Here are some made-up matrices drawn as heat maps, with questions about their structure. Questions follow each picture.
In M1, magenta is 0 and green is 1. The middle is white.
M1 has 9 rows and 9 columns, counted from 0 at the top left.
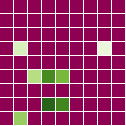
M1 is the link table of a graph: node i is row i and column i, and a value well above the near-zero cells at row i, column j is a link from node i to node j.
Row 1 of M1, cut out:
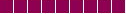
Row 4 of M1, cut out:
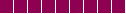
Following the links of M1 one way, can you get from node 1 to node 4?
no
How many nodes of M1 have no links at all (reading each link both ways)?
2
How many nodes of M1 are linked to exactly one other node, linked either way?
2
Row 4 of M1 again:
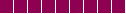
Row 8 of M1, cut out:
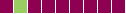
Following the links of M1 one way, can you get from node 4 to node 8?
no
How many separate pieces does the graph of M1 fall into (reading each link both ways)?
3
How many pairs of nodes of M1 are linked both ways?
1
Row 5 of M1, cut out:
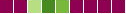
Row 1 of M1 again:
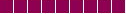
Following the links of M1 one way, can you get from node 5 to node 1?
yes
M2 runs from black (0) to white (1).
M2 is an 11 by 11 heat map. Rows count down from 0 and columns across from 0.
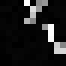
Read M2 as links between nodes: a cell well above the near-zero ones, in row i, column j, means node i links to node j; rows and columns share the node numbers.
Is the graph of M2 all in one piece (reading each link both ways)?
yes
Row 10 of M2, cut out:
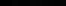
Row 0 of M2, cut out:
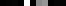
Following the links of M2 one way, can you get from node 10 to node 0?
no
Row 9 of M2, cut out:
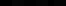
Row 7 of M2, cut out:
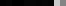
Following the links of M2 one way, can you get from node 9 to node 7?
no
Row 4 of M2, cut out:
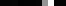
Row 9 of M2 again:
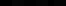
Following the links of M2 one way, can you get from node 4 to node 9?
yes
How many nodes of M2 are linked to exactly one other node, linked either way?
1
